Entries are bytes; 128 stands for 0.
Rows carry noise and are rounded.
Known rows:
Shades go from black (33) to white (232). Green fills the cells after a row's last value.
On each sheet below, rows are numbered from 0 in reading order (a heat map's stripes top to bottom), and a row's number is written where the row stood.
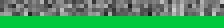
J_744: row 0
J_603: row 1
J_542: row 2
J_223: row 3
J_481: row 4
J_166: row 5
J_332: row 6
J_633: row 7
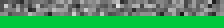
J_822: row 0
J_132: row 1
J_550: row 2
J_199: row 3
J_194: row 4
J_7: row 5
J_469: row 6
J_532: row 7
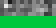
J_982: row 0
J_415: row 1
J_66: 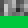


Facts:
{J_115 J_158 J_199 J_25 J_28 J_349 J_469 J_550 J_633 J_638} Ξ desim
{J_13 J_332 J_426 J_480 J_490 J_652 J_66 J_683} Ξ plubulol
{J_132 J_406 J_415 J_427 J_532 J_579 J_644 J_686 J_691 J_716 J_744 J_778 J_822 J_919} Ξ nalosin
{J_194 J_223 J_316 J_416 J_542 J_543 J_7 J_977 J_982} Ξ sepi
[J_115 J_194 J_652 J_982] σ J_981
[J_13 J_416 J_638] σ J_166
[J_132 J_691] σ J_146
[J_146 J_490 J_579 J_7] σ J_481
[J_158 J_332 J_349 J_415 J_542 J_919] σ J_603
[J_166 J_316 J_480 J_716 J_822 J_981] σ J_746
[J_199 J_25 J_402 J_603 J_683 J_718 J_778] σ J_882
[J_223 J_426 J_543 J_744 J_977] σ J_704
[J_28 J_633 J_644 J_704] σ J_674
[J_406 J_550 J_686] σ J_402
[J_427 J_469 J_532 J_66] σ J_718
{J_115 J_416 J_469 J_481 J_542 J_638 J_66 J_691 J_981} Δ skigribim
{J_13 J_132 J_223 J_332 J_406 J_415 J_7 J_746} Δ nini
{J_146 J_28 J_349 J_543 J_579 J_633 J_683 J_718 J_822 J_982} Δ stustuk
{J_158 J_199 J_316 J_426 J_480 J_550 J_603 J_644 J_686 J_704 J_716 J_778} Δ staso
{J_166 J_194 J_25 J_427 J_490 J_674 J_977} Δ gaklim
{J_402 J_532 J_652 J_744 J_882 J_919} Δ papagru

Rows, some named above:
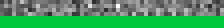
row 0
J_746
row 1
J_132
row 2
J_415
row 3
J_194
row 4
J_652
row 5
J_349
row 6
J_349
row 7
J_644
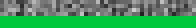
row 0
J_415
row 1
J_25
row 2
J_744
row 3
J_603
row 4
J_146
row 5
J_674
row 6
J_981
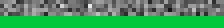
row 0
J_427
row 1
J_919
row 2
J_316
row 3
J_480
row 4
J_638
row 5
J_543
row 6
J_691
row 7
J_718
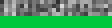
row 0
J_332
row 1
J_704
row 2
J_13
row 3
J_977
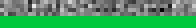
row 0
J_25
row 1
J_13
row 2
J_426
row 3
J_316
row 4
J_579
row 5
J_416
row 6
J_490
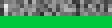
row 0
J_683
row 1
J_115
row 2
J_406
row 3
J_716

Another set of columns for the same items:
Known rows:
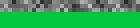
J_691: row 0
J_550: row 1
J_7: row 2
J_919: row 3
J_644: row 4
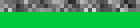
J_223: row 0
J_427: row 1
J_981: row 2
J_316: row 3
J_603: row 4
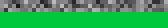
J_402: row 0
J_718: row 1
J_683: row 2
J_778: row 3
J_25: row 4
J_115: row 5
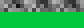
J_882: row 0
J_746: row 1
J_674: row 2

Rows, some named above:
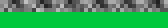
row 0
J_481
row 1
J_603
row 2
J_716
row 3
J_146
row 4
J_146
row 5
J_166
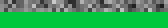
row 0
J_469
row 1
J_532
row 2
J_704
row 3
J_66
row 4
J_542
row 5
J_542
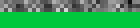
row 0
J_7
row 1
J_543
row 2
J_316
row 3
J_469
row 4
J_426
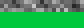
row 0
J_427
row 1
J_919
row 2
J_977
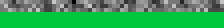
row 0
J_415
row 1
J_982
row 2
J_480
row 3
J_332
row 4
J_349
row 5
J_481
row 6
J_406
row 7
J_416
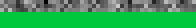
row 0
J_194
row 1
J_490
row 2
J_469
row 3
J_469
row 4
J_652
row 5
J_579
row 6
J_822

